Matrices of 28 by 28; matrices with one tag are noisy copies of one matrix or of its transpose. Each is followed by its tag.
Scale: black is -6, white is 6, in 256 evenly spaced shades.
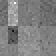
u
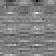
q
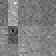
u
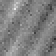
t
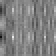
q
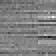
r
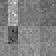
u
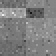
u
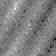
t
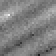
t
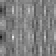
q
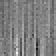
r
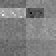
u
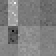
u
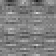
q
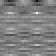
q
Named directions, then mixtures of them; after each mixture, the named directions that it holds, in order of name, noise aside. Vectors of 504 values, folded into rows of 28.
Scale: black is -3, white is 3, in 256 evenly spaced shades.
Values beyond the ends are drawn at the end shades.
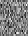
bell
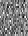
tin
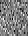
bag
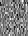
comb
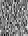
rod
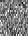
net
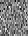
bag, rod, tin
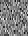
bag, rod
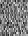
bell, rod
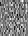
comb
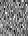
bag, comb, net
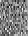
bell, rod, tin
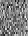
rod, tin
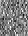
bag, bell, tin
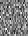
bag, tin
